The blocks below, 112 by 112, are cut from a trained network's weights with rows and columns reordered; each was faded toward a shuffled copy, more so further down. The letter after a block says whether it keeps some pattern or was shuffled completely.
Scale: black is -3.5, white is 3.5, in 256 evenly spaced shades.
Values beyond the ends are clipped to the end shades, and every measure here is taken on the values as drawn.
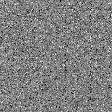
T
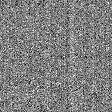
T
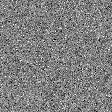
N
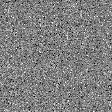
T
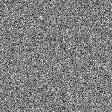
T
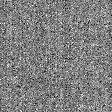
T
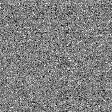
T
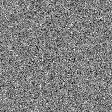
T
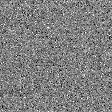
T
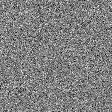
N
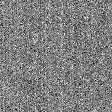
T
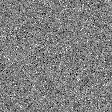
N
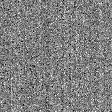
T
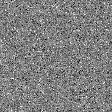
T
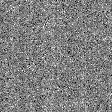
T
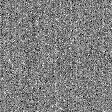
T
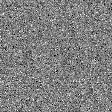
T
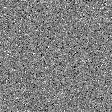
N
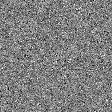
T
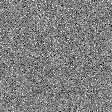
N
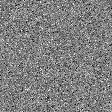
N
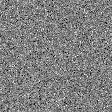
N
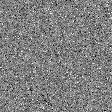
N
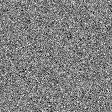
N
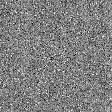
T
